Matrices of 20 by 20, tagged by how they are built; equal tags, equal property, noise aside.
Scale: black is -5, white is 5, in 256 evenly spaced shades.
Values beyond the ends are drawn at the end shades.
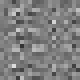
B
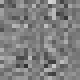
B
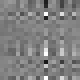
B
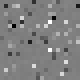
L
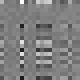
B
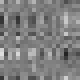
B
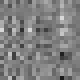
B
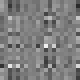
B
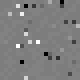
L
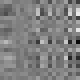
B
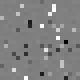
L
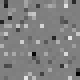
L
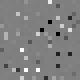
L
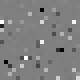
L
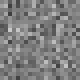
B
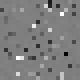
L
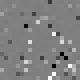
L
